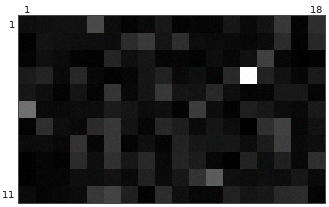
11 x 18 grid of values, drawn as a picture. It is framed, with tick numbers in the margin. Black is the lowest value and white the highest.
The grain is fine, like static. Overall the values sit about 10% of the way up the scale. Neither half mirrors the other. No overall slope runs across the table. The top right is the roughest part.
